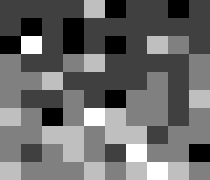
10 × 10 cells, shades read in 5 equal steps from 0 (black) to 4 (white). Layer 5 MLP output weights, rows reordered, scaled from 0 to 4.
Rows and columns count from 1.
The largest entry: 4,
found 4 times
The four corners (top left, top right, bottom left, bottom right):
1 1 3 2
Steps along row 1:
same same same up down up same down up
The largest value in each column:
3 4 3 3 4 3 4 4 3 3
